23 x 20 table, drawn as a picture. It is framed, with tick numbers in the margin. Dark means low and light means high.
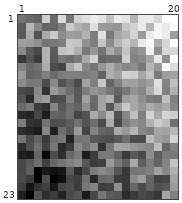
The field climbs toward the top right. No regular stripes run through it. The ninth with the highest average is the top right. Neither half mirrors the other. The bottom left is the ninth with the lowest average.
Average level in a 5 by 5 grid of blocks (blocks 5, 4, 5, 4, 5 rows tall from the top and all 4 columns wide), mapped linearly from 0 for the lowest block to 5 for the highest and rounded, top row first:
23345
22334
11223
01123
00112
